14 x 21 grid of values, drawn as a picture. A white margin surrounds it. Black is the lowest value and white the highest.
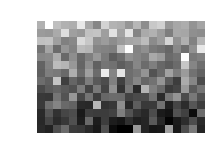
Stripes: none. Slope: up to the top. Grain: fine. Histogram: bell-shaped.
